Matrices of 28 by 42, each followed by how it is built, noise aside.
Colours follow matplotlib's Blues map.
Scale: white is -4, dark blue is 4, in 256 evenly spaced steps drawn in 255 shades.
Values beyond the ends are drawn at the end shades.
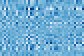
low rank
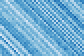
Toeplitz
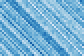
Toeplitz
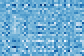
low rank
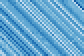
Toeplitz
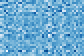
low rank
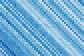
Toeplitz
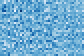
low rank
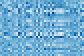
low rank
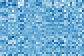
low rank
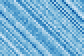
Toeplitz
